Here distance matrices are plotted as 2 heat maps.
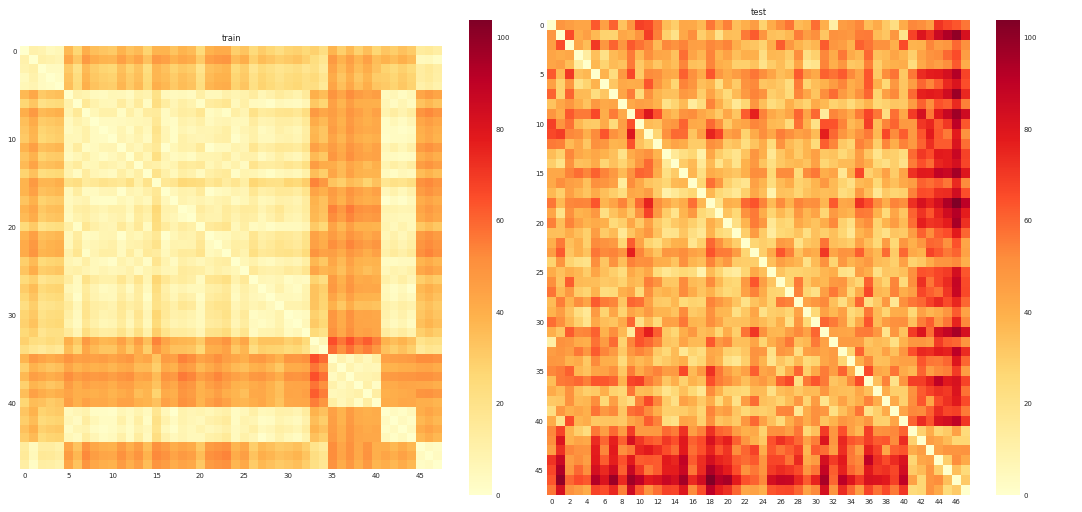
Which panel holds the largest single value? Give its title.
test
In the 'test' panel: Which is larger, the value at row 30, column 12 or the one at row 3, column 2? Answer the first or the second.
the second
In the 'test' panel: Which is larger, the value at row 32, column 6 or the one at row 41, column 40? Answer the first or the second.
the second
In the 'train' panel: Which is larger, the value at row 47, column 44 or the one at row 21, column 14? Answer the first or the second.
the first
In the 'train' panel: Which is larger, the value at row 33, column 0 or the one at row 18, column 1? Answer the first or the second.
the second
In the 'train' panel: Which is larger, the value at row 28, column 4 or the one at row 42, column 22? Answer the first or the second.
the first
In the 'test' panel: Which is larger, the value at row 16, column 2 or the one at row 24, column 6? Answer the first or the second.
the first
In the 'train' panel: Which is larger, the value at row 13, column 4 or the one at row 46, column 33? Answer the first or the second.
the first
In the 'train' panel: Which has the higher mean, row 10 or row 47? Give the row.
47
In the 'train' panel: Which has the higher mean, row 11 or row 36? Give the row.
36
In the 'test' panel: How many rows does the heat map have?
48
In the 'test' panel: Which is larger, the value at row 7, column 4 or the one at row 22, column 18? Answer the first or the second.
the second
